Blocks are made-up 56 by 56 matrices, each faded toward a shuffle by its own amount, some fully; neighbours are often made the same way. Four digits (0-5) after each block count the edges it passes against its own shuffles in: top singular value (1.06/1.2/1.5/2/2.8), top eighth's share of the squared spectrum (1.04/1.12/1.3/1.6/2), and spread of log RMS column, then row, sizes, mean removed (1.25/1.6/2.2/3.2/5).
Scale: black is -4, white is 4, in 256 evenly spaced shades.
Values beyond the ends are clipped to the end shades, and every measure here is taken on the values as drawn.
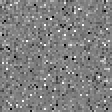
2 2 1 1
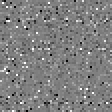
3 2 0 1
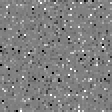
0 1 0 0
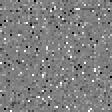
1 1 0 0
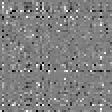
4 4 2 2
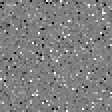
0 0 0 0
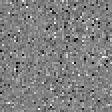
2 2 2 0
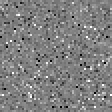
0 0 0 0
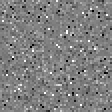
0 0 0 1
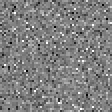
0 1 0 0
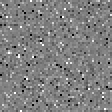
0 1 0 0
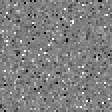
0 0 0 0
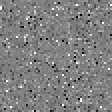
1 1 1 0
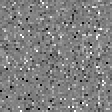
1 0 0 0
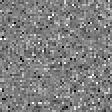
3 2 0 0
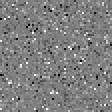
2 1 0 0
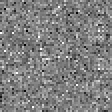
3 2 1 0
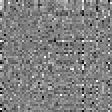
4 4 2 2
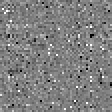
3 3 1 1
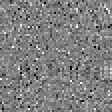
3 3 1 1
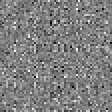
4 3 2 2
